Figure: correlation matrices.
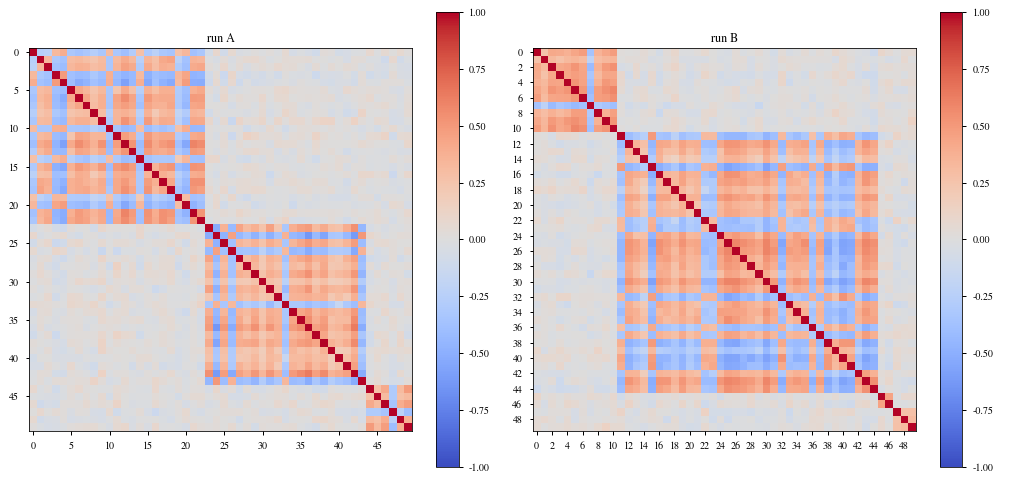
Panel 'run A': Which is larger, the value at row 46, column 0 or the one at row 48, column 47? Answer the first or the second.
the first
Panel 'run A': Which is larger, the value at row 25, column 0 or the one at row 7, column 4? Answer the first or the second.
the first
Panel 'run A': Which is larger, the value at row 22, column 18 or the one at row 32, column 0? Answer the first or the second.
the first
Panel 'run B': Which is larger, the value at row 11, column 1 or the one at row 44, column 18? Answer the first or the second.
the second
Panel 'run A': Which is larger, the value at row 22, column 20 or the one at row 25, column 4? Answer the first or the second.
the second
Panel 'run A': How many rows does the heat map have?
50
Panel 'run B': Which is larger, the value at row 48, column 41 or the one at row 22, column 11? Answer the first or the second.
the second
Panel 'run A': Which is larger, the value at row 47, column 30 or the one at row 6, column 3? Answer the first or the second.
the first
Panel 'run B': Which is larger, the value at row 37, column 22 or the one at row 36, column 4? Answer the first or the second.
the second
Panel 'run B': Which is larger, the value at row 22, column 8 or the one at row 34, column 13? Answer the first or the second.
the second
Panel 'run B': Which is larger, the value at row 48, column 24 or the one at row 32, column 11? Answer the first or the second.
the second
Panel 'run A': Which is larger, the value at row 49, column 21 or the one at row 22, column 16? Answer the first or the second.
the second
